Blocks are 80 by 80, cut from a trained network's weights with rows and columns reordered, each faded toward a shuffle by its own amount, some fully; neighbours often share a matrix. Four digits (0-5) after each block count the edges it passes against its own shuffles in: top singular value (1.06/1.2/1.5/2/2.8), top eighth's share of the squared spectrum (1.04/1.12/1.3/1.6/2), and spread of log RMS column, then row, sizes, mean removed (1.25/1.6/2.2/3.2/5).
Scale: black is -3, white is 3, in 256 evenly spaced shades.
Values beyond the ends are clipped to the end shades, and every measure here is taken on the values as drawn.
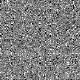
3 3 3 1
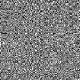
3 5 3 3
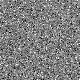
0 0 0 0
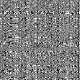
3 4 2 4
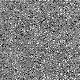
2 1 1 0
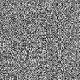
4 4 2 1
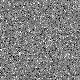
0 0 0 0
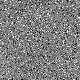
0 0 0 0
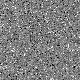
0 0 0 0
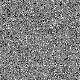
2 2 1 0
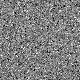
0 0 0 0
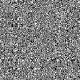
3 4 2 2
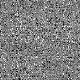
2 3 3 0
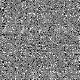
2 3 2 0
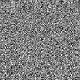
4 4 2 2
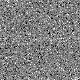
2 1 1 0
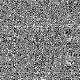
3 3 3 1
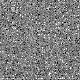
2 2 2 1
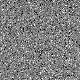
2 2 1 0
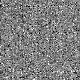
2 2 0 1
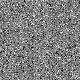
1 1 0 1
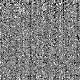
3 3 1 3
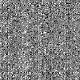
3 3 1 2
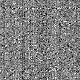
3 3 1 2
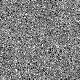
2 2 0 0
